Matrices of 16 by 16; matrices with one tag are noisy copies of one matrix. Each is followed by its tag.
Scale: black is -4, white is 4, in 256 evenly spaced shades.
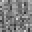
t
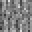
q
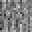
q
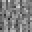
q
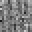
t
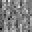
q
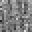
t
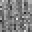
t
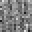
t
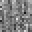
t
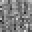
t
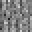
q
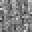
t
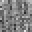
t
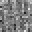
t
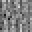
q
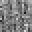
t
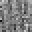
t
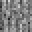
q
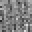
t
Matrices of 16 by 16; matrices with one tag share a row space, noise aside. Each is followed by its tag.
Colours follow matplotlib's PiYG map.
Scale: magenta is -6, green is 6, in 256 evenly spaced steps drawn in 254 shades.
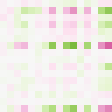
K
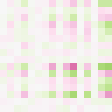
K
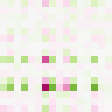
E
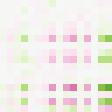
K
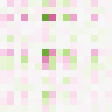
E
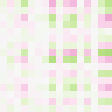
K
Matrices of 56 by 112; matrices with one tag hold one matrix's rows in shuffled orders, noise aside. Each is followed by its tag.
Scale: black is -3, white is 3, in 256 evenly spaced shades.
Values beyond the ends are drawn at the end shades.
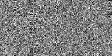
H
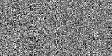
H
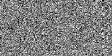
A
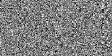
A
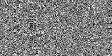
H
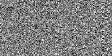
A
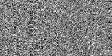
H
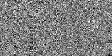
H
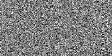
A
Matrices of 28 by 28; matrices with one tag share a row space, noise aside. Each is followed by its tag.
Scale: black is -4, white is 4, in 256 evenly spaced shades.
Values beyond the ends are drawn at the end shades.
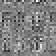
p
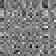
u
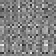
u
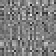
u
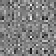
u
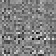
p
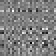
u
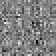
p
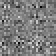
p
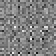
u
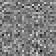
p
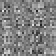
p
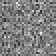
p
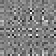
u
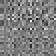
u
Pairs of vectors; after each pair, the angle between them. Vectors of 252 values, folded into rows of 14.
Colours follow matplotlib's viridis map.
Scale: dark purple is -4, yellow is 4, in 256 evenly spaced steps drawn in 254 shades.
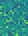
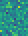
partly aligned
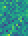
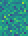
orthogonal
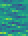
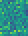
orthogonal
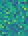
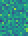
orthogonal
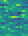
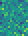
orthogonal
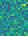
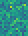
partly aligned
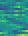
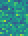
partly aligned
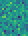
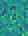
partly aligned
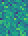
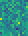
partly opposed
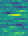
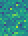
partly aligned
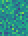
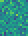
partly aligned
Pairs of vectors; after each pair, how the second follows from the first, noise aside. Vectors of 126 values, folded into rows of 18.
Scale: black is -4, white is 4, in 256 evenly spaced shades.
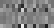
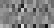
copied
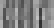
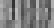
reversed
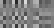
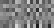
reversed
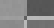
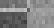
reversed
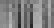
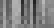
reversed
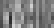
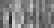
copied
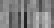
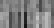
copied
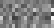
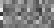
reversed
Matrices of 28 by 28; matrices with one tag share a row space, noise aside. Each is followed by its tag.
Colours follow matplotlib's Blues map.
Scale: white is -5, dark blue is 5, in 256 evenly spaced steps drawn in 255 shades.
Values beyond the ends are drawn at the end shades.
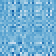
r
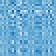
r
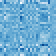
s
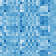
s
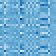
s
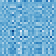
r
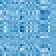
s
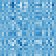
r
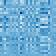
s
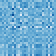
r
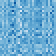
r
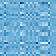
s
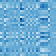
s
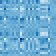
s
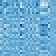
s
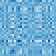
r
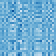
r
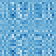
r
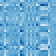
s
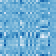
s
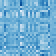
s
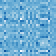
s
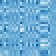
s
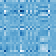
s
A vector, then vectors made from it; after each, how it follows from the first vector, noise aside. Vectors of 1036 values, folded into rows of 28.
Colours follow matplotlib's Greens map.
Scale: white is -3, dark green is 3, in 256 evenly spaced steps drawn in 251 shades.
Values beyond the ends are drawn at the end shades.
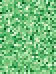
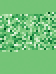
partly zeroed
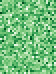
copied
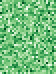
copied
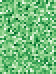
negated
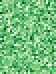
copied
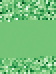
partly zeroed
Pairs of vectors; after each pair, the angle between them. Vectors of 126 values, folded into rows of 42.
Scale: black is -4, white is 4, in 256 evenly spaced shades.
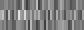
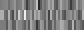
nearly parallel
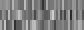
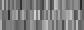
orthogonal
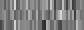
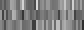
orthogonal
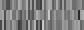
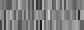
nearly parallel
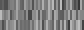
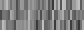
nearly opposite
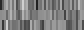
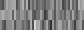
partly aligned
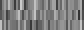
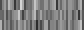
nearly parallel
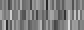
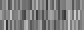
nearly parallel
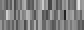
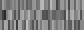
partly aligned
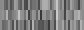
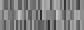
nearly parallel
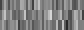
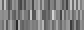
orthogonal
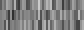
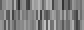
nearly parallel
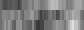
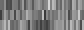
partly aligned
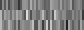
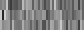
partly aligned
